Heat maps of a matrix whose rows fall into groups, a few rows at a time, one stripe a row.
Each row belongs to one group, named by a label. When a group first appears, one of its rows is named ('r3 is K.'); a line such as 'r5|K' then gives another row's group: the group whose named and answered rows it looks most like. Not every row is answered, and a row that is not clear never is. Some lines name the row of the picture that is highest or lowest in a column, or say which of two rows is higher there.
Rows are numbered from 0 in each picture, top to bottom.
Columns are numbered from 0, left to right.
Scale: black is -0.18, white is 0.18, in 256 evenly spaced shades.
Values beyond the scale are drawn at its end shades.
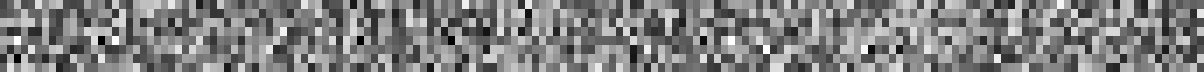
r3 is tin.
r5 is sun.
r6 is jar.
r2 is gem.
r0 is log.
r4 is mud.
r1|tin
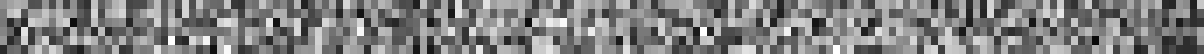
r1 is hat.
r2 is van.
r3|jar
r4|tin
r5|log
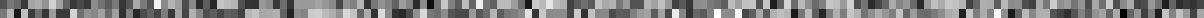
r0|log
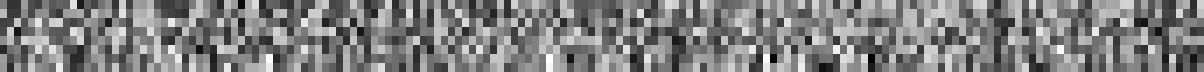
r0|tin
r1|tin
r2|log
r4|gem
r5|log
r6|sun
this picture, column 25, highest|6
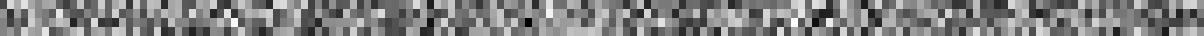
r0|gem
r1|sun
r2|van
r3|gem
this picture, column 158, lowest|0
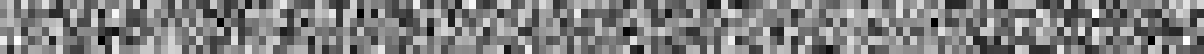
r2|hat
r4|mud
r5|sun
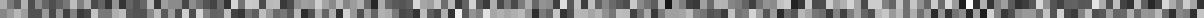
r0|mud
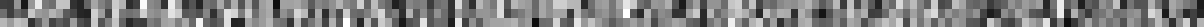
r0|van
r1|sun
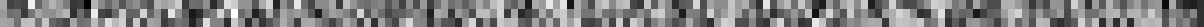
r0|sun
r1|van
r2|gem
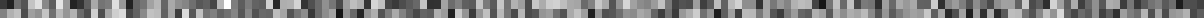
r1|hat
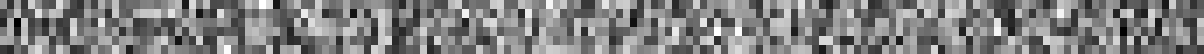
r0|sun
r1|log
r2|jar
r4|tin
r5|van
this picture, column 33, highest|4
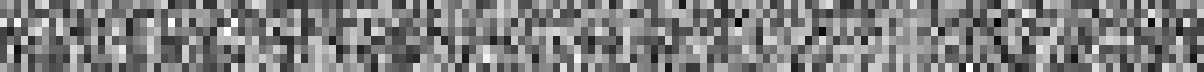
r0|tin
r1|jar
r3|van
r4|tin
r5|hat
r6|jar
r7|mud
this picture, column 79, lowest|4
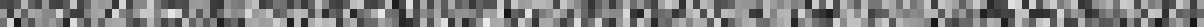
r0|tin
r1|sun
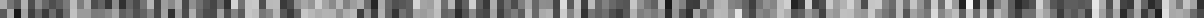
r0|mud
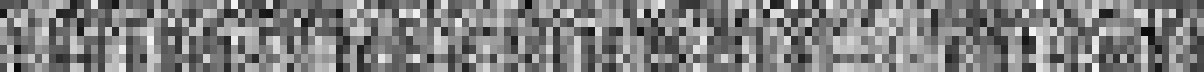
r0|van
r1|gem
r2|jar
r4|hat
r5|hat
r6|gem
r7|hat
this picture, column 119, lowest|3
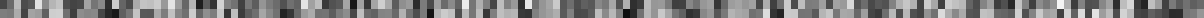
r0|log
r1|log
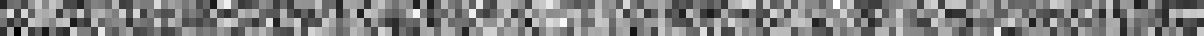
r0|log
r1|gem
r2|van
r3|jar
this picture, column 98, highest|1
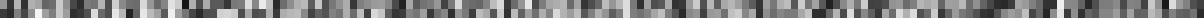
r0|sun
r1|van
